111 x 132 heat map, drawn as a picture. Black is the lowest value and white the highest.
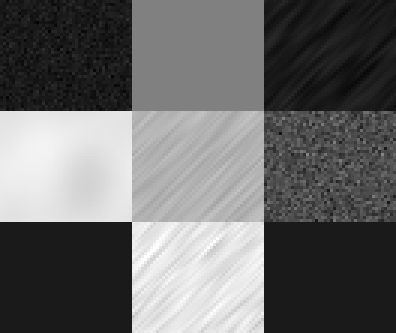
It is made of 3 by 3 panels. Panel 1,1: very low, fine-grained, faint in contrast. Panel 1,2: middling, flat. Panel 1,3: very low, slanting up to the right, faint in contrast. Panel 2,1: very high, smooth, faint in contrast. Panel 2,2: high, slanting up to the right, faint in contrast. Panel 2,3: low, fine-grained. Panel 3,1: very low, flat. Panel 3,2: very high, slanting up to the right, faint in contrast. Panel 3,3: very low, flat.
